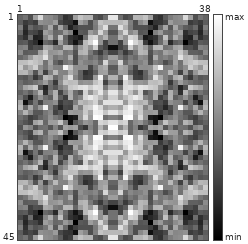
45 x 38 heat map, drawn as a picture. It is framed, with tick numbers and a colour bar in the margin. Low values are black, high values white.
Slope: none. Ninth with the highest average: centre. Average level on the scale: 50%. Mirror symmetry: left to right and top to bottom.
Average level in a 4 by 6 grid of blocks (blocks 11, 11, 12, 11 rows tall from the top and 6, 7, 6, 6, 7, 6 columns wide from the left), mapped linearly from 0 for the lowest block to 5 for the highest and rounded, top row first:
002200 / 015510 / 015510 / 002200
